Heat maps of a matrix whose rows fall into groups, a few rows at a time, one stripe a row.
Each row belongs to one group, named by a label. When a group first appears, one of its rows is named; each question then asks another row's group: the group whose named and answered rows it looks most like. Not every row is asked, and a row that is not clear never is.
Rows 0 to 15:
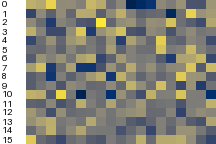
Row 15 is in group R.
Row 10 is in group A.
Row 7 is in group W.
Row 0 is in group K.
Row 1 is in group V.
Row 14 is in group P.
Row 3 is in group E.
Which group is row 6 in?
V
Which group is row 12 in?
W
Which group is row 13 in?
K
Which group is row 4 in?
P
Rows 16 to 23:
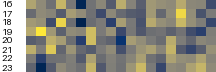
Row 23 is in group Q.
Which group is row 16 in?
A
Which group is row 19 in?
K
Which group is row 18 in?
A
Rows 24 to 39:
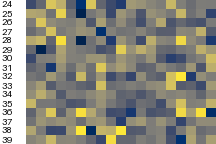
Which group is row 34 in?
K
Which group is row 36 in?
P
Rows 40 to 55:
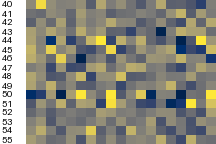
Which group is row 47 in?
W
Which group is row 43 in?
P
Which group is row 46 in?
A
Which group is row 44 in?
W
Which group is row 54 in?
K
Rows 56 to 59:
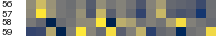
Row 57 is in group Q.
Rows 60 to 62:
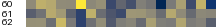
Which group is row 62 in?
A
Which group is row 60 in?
P
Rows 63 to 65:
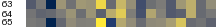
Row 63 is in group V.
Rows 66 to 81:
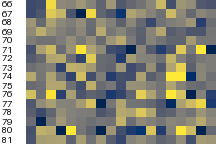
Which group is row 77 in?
V
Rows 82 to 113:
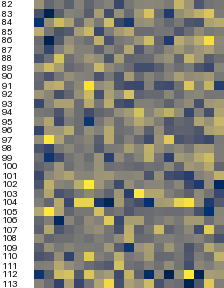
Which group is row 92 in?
E
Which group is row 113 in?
W
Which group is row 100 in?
P
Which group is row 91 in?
P
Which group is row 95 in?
W
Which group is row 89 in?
K
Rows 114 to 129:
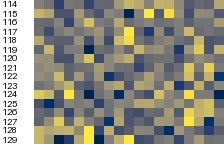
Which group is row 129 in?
E
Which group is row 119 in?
W
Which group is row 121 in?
P
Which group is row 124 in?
A
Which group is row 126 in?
P
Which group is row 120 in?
E
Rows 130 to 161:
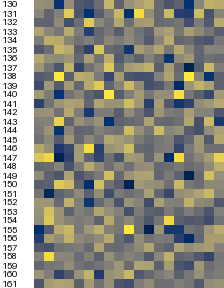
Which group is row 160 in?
E
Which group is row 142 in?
A
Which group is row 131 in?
W
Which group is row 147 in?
W
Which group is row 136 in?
P
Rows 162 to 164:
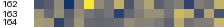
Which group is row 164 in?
W
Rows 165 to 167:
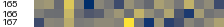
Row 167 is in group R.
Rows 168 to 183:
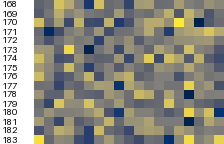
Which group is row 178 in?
W
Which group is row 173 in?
A
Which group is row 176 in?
E
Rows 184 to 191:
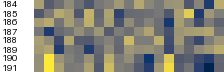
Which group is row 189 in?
W
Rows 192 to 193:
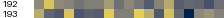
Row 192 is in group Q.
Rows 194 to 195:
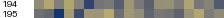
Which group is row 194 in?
A
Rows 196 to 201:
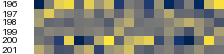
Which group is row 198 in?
R
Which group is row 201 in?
E
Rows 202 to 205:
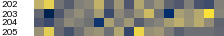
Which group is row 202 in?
K
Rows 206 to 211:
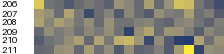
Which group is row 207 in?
A
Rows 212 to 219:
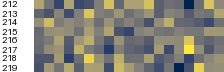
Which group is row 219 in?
V
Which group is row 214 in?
Q
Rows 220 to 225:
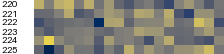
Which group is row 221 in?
W
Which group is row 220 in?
P
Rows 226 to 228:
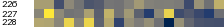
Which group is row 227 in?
Q
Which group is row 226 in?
W
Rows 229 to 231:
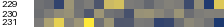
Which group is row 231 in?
P
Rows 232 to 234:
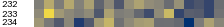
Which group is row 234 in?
W
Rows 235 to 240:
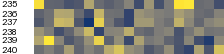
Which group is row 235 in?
R
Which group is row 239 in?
K
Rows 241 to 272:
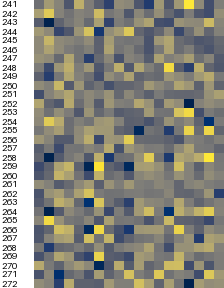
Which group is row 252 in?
W
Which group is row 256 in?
E
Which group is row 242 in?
K
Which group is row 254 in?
K
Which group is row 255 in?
P
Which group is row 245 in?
Q
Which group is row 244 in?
E
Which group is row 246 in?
Q
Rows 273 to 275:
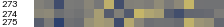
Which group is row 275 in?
V
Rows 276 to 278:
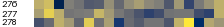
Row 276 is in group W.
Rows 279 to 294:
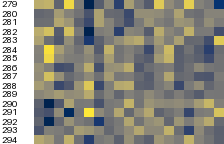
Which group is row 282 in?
A
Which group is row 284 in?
Q
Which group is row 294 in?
A
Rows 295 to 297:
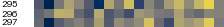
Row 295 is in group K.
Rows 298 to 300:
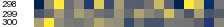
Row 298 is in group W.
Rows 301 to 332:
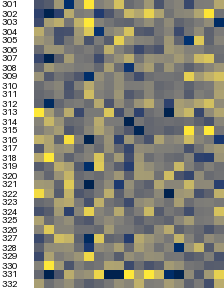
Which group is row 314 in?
K
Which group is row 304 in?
E
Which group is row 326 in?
Q
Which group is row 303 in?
P
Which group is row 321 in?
A
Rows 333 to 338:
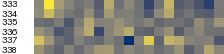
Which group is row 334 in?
Q
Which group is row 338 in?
W
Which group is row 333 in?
Q
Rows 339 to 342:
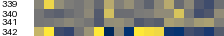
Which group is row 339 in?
Q
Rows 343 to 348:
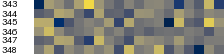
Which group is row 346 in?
K
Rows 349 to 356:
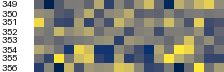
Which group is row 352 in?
P
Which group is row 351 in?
R
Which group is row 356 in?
V
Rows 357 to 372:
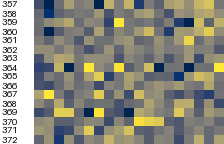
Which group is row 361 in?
R
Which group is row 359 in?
V
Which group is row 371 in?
E
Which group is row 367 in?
K
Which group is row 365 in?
V
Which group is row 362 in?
A
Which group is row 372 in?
V
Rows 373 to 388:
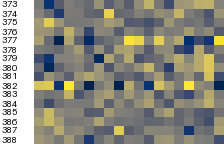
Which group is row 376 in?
A
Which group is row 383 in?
W
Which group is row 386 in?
K
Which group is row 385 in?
Q
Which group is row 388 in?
A
